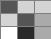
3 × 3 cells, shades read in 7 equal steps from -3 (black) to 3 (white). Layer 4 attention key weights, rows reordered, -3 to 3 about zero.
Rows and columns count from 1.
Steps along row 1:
up same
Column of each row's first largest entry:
2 1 1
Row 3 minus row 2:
1 -1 0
